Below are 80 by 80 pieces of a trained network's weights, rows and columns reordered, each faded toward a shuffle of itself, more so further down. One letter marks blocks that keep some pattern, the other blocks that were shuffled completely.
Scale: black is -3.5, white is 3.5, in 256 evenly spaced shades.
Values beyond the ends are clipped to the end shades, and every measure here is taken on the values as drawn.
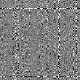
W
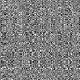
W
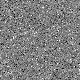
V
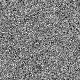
V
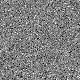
V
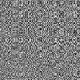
W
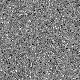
V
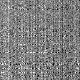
W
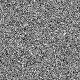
V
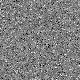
V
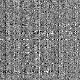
W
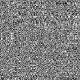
W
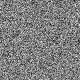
V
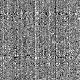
W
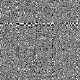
W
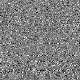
W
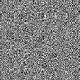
W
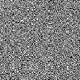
W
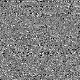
W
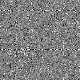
W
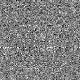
W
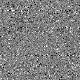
W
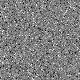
V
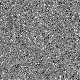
V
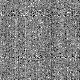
W
